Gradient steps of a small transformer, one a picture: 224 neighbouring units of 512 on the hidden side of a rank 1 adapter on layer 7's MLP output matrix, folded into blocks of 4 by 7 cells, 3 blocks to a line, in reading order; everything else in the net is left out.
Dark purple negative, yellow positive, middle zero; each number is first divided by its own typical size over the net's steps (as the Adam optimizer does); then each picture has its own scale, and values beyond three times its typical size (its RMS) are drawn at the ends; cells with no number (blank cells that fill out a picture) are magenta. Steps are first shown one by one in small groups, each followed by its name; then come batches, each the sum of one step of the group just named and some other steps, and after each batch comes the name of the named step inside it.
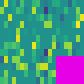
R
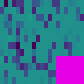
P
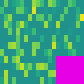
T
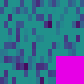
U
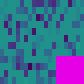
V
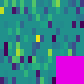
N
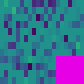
V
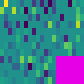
R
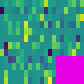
T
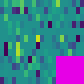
N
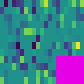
P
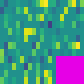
U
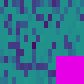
P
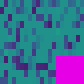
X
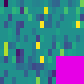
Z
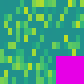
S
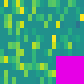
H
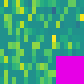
H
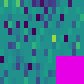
H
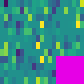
Z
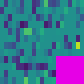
X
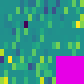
S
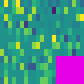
H
